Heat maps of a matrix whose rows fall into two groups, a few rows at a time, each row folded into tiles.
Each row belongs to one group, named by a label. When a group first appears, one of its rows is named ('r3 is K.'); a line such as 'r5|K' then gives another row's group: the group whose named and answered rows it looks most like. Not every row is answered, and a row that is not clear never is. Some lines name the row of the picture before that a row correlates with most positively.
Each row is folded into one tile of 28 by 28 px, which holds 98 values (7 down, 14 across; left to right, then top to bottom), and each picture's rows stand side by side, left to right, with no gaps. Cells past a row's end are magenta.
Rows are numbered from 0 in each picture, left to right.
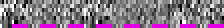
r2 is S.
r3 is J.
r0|J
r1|S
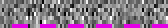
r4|J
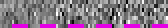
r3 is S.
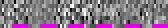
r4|J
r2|S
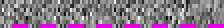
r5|S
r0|S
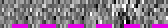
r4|J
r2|S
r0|S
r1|S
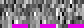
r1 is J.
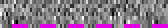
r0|J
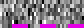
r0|J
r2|S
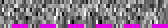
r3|J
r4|S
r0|S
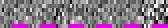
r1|S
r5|S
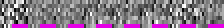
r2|S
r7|J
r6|S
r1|S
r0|S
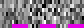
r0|J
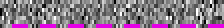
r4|S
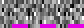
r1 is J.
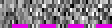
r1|S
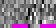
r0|S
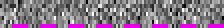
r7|S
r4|S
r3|S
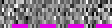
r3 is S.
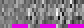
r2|J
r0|S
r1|J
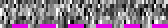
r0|J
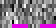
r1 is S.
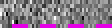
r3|S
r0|J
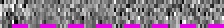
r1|J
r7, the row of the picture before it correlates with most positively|1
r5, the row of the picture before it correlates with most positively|1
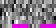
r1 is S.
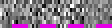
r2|S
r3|S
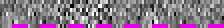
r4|S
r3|S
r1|J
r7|S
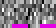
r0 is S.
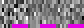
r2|S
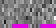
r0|S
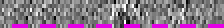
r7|J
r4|J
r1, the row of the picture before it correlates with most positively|0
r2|S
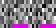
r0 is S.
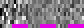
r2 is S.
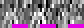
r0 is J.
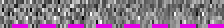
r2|S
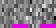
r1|S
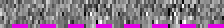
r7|S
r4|J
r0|J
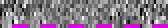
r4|J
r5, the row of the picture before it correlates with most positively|6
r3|S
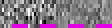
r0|S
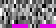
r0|J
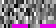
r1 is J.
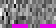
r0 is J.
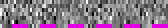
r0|J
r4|J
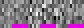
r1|S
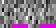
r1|J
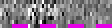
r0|J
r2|J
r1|J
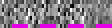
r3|J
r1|J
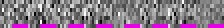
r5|J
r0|S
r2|S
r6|J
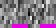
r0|J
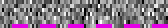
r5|S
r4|J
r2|S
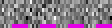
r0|S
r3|S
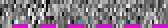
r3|S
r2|J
